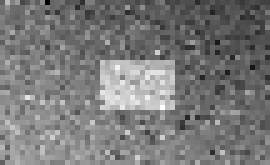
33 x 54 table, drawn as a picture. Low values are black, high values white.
Ninth with the lowest average: top right. Slope: up to the bottom left. Ninth with the highest average: centre. Odd patch: higher, in the centre. Stripes: none.
